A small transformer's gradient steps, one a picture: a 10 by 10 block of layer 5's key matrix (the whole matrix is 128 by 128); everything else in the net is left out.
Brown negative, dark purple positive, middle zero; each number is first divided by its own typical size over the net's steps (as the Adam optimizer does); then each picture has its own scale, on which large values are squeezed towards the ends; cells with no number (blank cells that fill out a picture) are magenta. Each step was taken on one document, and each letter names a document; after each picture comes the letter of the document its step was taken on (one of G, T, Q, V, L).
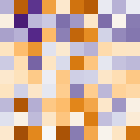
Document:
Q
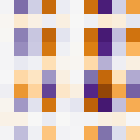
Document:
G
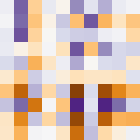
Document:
Q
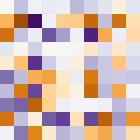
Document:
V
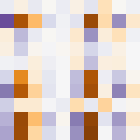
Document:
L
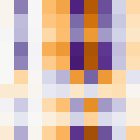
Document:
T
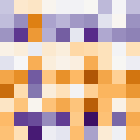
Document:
V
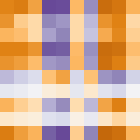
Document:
T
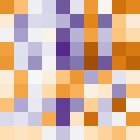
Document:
G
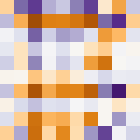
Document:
L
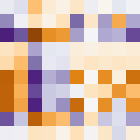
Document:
V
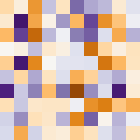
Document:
Q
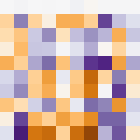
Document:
L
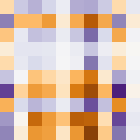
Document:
L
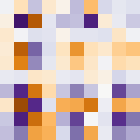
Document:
Q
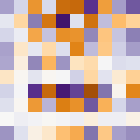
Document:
G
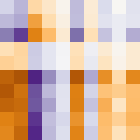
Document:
V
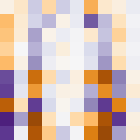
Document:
L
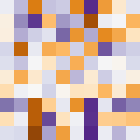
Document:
Q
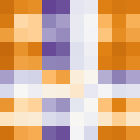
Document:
T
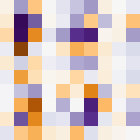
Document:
Q
